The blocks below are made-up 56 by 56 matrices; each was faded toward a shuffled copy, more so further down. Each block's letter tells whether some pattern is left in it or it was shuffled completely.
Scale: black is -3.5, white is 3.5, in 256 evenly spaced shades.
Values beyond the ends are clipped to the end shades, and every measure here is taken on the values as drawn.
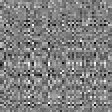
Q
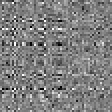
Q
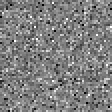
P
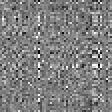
Q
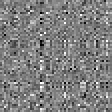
Q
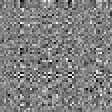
Q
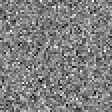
P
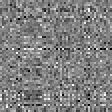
Q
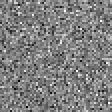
P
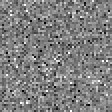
P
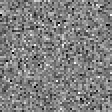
P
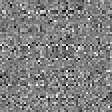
Q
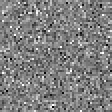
P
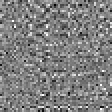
Q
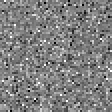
P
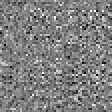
Q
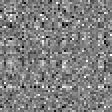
Q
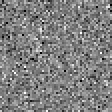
P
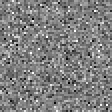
P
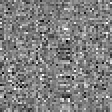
Q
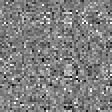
Q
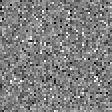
P
